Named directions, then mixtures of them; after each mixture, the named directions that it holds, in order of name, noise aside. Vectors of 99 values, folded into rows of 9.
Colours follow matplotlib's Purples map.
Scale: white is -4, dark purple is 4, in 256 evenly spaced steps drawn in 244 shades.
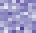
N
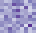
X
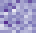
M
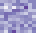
M, N, X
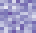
N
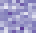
N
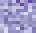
M, N, X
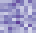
M, X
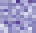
M, N, X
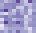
M, X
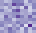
X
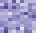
N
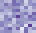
N, X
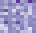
M, N, X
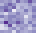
M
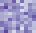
N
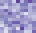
M, N
